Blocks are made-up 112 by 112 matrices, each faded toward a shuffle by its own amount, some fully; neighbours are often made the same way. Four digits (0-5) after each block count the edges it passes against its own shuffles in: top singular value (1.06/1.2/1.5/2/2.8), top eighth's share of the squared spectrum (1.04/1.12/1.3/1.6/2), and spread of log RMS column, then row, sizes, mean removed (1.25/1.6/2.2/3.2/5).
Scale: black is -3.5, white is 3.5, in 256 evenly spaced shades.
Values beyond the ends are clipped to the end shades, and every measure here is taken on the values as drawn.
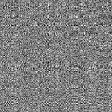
4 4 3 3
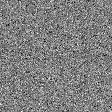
0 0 0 0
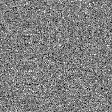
3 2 1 1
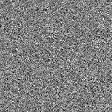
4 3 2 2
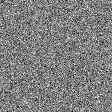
0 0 0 0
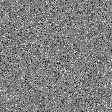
1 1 0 0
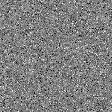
3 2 0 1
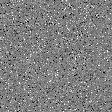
2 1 0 0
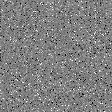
3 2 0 0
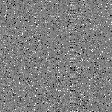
4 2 1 1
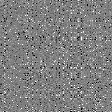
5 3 2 2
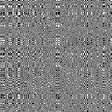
5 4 4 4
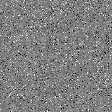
3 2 1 0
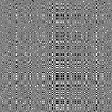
5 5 4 4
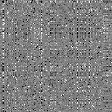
5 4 3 2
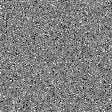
0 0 0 0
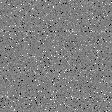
3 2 0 1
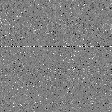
4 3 1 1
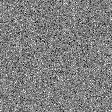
0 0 0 0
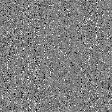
1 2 3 0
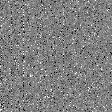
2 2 2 0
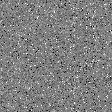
1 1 1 0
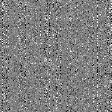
2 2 4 0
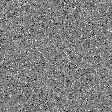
1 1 0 0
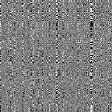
5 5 4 3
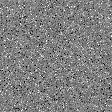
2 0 0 0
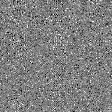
3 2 1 0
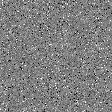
2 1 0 0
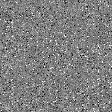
3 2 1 1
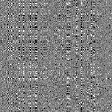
5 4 4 3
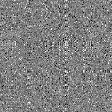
4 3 2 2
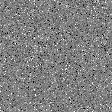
2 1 0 0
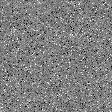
1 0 0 0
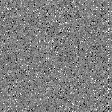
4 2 2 0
